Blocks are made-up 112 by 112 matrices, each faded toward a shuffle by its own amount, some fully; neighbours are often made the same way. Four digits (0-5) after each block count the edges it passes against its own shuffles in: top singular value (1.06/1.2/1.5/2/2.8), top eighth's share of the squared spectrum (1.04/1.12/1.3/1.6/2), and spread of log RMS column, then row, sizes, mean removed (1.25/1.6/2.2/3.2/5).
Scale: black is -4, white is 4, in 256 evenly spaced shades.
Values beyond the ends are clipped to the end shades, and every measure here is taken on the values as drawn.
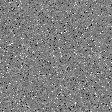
0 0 0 0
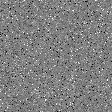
0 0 0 0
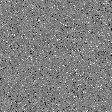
0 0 0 0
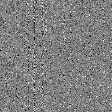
2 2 3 0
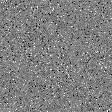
0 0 0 0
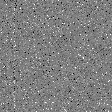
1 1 0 0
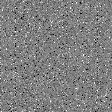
1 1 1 0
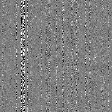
3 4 4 0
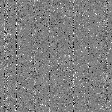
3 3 3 0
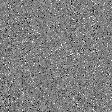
1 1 2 0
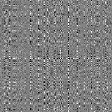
5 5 4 3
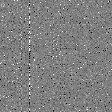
4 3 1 0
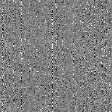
3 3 4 0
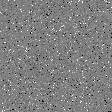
0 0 0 0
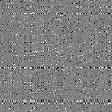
5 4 2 3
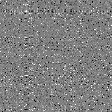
4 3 1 2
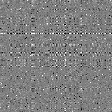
5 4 2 3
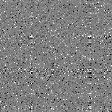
4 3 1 2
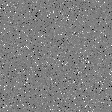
0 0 0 0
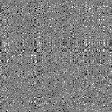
5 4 3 3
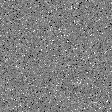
1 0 0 0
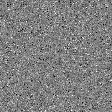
3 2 0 0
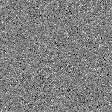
3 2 0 0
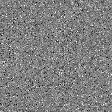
3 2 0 0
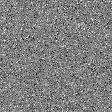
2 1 0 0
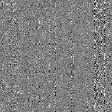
3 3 4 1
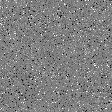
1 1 0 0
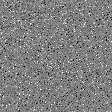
1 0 0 0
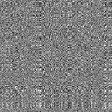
5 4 3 3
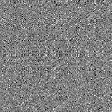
4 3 2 2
